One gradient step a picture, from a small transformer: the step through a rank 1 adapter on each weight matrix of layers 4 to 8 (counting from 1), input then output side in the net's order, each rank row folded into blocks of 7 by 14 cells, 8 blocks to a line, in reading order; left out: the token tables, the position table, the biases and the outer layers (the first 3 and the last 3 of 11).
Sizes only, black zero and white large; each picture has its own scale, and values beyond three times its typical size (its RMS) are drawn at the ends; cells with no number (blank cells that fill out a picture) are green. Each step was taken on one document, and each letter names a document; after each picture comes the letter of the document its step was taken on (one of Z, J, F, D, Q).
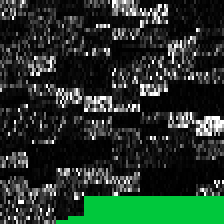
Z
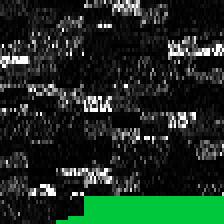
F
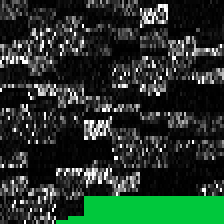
Z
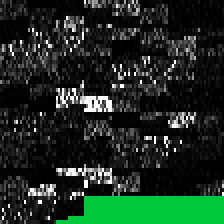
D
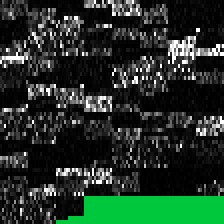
Z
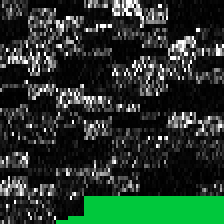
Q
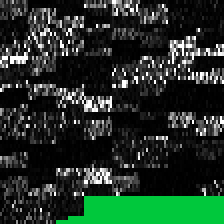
Z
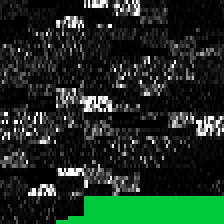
D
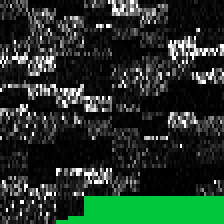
Z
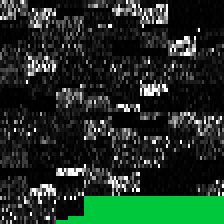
D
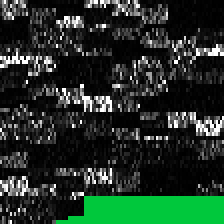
Q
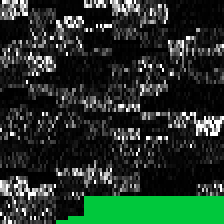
Q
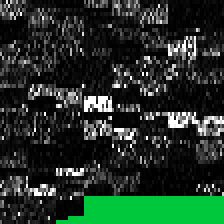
F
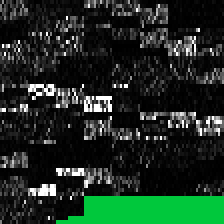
F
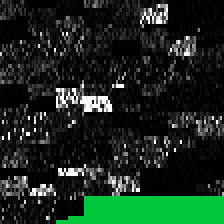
D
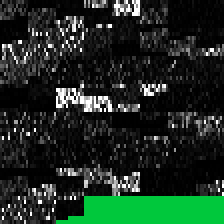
D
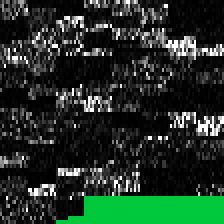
Q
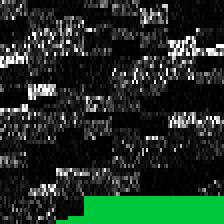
Z
